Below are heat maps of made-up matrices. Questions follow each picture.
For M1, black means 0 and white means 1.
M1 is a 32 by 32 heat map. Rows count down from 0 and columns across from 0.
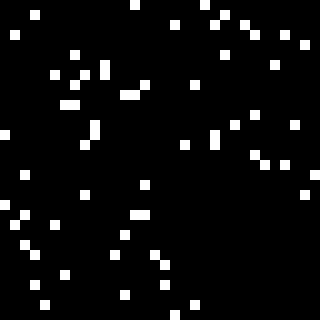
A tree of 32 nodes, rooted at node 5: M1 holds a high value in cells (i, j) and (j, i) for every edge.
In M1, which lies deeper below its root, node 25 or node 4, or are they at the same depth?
node 4
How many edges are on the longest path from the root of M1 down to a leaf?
8
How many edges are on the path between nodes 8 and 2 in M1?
3
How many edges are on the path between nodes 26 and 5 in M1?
6
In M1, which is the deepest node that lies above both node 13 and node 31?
21
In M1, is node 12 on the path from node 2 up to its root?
no
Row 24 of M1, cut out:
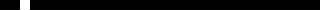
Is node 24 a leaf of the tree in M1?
yes
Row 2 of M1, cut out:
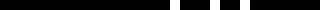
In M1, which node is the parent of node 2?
21
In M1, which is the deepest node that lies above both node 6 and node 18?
7
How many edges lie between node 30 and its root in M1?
4
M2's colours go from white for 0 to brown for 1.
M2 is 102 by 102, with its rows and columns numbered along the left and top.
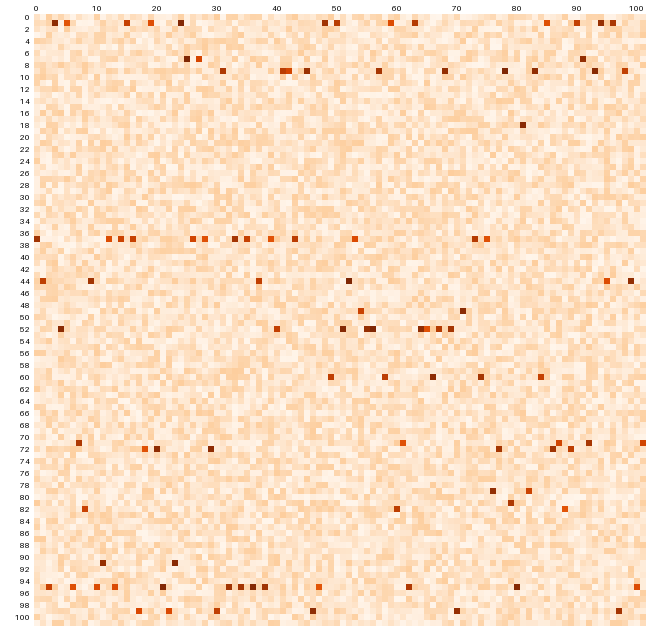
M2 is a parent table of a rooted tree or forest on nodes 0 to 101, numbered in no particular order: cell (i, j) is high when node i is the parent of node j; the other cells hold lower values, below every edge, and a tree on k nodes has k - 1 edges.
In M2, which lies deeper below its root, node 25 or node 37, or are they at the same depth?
node 25
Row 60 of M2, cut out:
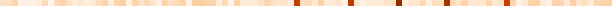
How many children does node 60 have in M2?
5
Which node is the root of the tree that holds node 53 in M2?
44
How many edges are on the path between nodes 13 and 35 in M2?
4
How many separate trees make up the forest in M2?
2
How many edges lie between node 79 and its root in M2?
3
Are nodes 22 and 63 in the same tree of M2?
yes
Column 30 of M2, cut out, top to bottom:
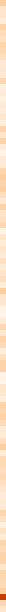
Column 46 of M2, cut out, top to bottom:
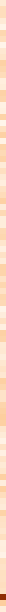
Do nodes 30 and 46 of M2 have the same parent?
yes
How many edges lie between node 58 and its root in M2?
6
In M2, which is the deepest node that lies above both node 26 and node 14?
37
